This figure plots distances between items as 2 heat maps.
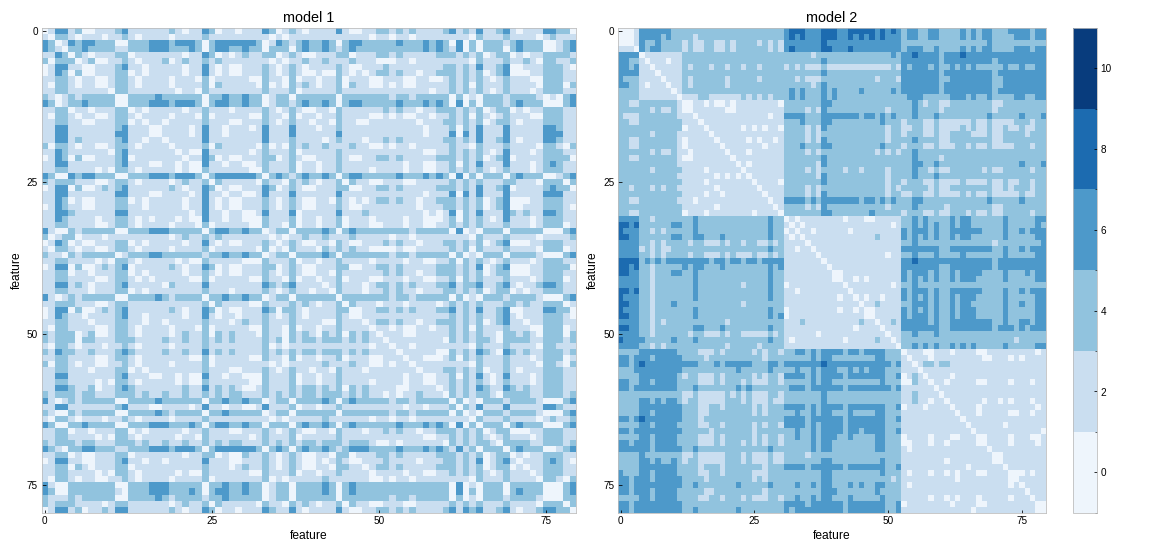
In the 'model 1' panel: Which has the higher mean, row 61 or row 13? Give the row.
61
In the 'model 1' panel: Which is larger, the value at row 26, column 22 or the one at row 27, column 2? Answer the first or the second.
the second
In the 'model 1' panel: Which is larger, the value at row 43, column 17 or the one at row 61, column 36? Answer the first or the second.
the second
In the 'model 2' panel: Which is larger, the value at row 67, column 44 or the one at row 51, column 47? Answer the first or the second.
the first
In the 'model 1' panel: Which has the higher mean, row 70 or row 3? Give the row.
3
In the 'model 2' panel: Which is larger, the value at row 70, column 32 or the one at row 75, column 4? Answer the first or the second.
the second
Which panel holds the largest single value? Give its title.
model 2
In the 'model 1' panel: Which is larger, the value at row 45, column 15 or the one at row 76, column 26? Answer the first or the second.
the second
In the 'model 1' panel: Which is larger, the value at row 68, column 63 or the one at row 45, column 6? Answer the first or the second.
the first
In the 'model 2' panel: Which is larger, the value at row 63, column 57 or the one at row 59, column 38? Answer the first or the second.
the second
